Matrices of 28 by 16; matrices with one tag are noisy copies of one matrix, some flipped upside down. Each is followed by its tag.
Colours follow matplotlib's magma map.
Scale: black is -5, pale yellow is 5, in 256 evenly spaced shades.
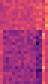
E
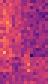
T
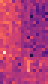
T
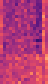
E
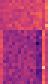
E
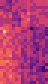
T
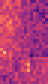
T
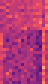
E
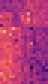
T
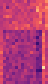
E
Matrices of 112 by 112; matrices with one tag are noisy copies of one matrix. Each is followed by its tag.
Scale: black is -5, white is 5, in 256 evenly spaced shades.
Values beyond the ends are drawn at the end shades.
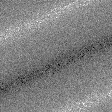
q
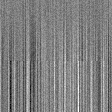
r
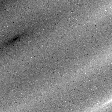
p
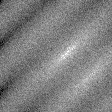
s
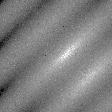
s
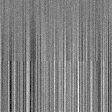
r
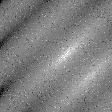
s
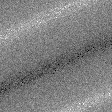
q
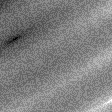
p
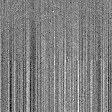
r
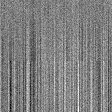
r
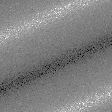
q
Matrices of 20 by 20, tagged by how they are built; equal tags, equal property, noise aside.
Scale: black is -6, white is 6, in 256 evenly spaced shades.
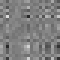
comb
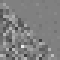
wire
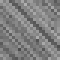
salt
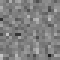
comb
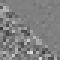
wire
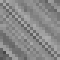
salt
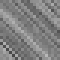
salt
